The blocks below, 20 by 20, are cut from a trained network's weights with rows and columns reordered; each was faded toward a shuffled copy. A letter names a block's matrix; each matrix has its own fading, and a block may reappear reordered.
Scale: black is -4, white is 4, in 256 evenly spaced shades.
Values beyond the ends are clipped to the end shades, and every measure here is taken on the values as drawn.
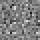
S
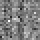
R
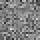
S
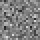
S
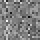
S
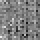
R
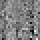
R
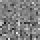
R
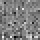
R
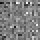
R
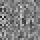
S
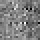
R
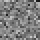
S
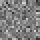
S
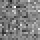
R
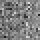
R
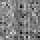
R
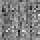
R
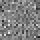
S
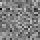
S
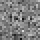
S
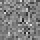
S
